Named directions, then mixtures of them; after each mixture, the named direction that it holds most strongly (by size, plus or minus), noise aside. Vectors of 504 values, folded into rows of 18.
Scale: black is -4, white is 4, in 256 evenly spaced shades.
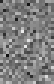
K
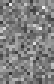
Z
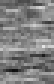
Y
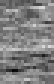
Y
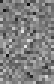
K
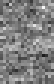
Z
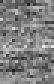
Y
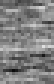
Y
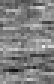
Y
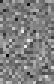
K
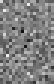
K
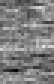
Y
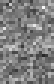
Z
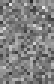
Z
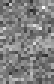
Z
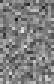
K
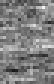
Y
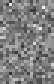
Z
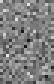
K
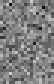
Z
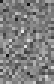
K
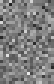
Z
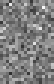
Z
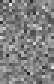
Z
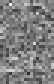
Z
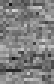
Y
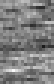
Y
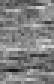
Y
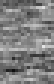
Y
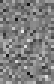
K
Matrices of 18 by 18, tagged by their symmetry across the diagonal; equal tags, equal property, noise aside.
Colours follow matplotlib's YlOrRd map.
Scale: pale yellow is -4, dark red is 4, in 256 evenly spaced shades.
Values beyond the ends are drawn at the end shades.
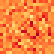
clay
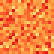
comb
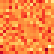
comb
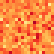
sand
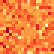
sand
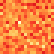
sand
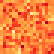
clay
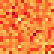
clay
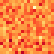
sand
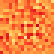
comb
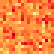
comb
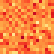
comb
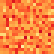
sand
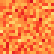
comb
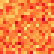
clay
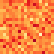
comb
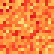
clay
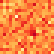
clay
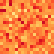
clay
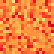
sand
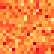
sand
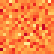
comb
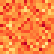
clay
